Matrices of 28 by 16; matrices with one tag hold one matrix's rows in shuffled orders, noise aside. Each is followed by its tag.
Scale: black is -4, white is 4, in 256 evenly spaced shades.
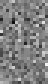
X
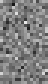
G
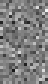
X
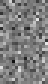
X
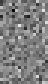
X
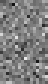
G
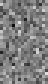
X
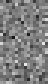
G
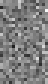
X
